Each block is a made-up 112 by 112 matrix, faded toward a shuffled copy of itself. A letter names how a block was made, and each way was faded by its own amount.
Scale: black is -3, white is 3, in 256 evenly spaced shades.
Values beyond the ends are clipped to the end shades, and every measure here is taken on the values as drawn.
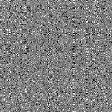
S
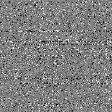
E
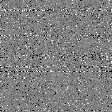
E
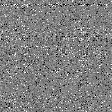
E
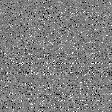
E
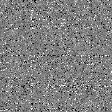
E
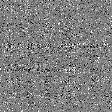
E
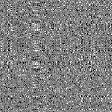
S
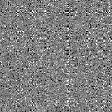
S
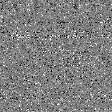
E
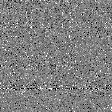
E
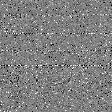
E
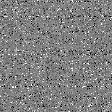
E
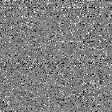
E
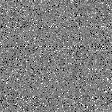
E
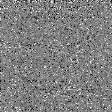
E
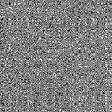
S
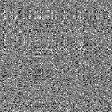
S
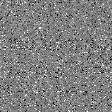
E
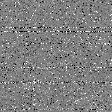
E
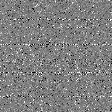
E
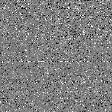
E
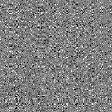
S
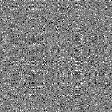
S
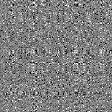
S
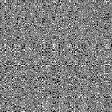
S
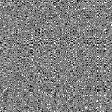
S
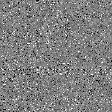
E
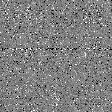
E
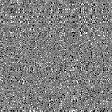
S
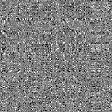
S
